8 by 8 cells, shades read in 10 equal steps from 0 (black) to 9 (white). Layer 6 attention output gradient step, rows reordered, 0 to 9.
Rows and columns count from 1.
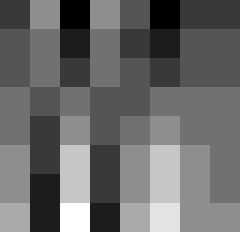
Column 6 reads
0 1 2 4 5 7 7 8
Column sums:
32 22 35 24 31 34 31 29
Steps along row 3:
up down up down down up same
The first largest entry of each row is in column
2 2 2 1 3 3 3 3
